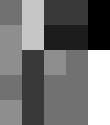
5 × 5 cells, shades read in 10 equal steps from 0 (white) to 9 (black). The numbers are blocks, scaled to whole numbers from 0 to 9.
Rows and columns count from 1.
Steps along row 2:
down up same up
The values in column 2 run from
2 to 7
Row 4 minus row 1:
0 5 -2 -2 -9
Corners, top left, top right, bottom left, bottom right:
5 9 4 0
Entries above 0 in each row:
5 5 4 4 4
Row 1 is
5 2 7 7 9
